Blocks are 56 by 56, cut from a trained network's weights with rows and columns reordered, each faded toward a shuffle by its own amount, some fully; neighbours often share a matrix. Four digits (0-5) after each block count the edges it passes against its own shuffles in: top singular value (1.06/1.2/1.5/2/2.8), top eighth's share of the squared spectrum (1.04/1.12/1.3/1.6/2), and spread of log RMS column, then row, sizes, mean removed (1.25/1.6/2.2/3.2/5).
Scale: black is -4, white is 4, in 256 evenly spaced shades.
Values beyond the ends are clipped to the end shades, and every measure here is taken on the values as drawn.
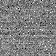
2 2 0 0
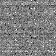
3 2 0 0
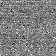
2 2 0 0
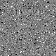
2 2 0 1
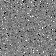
0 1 0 0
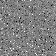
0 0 0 0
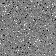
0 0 0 0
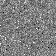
0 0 0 0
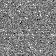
1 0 0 0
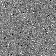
0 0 0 0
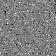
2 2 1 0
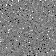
0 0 0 0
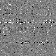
3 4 1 2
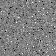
0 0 0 0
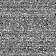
3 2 0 1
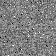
0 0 0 0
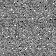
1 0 0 0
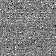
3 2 0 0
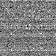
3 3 1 1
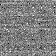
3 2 1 0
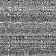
4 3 1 1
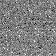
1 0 0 0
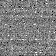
2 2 0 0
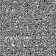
2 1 0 0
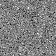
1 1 0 0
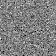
2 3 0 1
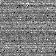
4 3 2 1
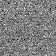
1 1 0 0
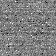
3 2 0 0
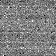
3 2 0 0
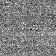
2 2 0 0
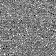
1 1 0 0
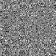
3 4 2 2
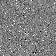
0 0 0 0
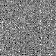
2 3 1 2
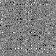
3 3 0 2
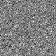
3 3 0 1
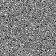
1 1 0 0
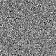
2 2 0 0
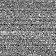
3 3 0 1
